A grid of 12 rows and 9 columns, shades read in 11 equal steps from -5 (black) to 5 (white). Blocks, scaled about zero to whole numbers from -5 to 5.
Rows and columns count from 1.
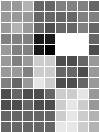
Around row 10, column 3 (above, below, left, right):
-2 -1 -2 -2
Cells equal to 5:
6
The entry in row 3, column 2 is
2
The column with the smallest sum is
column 5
